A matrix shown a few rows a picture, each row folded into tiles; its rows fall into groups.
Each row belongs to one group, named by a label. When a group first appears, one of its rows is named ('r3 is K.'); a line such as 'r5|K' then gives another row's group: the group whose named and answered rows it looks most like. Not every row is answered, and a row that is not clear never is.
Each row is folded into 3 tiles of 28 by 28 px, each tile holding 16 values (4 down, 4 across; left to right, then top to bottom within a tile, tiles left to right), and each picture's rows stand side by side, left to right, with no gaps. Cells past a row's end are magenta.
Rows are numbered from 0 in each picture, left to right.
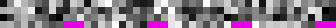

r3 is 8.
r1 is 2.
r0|2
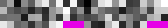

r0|8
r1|2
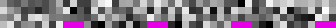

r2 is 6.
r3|2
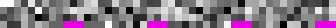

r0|6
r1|6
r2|6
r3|6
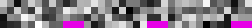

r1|6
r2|2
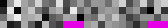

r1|2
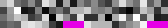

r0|6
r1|8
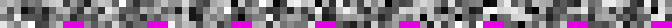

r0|8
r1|2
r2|8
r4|6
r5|6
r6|6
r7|2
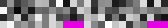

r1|8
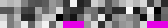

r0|8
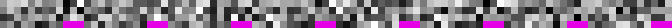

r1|2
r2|2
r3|2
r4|6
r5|2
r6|6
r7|6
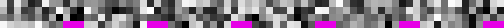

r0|8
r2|2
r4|6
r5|2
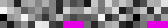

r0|6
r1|2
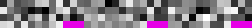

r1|8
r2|8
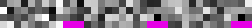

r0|8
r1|6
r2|6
